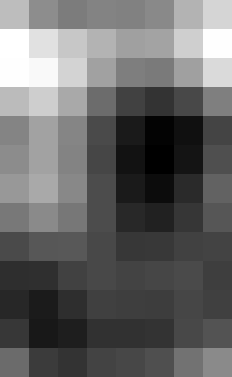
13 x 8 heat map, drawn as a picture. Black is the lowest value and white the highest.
Average level on the scale: 40%. Ninth with the highest average: top left. Stripes: none. Lone odd cells: none. Calmest part: bottom middle.
